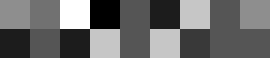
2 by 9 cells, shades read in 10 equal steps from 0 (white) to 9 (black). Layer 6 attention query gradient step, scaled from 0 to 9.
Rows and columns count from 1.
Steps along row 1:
up down up down up down up down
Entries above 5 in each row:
4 7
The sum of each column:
12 11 8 11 12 10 9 12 10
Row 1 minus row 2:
-4 -1 -8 7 0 6 -5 0 -2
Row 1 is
4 5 0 9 6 8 2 6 4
